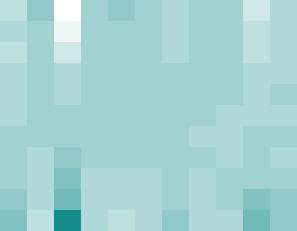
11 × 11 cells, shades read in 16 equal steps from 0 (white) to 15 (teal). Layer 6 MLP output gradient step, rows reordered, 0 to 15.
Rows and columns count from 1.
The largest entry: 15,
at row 11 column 3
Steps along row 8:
down up down same same same same down up down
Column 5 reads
7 6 6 6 6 6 6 6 5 5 4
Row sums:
55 56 57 62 63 62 64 64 63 68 74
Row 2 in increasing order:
1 4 5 5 5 6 6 6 6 6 6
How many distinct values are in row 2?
4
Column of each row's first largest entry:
2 2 2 2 2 2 1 3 3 3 3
